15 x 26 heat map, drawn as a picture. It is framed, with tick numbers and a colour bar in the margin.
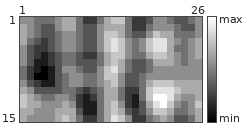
Average level on the scale: 50%. Ninth with the highest average: bottom right. Stripes: upright, repeating 4 times. Ninth with the lowest average: middle left.
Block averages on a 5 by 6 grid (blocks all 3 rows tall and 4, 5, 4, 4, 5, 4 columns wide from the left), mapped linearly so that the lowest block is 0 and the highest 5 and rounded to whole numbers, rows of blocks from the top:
3 3 2 3 3 2
1 2 2 4 5 3
0 2 3 3 3 3
2 2 2 2 5 4
4 3 1 3 4 3
